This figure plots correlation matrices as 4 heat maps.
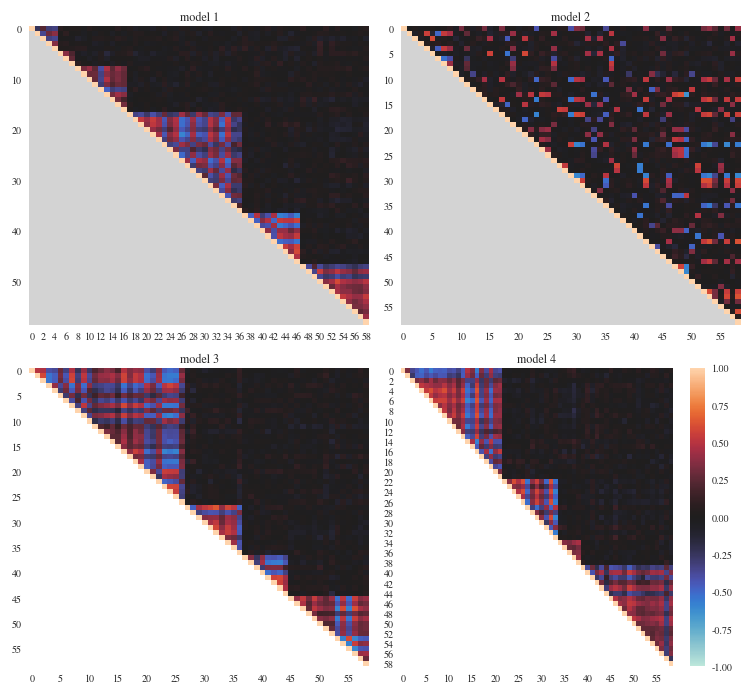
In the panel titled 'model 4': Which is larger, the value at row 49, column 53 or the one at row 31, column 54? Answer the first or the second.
the first
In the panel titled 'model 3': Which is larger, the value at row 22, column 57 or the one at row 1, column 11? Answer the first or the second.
the second
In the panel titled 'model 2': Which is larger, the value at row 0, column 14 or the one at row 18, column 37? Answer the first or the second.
the first
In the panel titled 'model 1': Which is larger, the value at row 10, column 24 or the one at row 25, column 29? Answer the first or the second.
the first
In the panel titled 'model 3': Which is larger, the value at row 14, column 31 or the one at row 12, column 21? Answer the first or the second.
the first
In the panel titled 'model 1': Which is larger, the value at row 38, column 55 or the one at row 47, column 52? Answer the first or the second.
the first
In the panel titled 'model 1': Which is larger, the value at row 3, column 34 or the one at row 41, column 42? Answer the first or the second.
the first
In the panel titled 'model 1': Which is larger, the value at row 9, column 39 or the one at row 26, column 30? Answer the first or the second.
the second
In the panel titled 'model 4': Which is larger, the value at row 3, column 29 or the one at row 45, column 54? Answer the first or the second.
the second
